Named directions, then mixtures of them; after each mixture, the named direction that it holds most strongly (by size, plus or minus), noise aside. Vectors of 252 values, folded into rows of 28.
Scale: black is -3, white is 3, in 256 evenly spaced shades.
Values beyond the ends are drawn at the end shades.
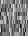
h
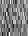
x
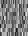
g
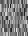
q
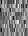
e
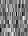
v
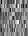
e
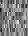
e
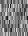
q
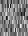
q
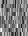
g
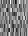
x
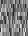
h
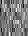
e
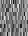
g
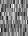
h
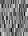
g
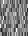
g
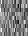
e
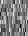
h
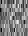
e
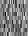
x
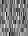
x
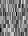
v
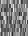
h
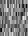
v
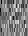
e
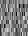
v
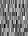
v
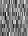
x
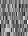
v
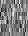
h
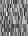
x
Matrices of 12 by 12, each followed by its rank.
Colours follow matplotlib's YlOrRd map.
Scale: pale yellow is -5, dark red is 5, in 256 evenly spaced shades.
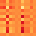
one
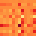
two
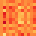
two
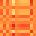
one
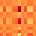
one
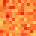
full rank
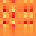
one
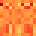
two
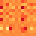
two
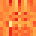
two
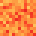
full rank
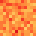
full rank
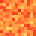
full rank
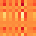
one
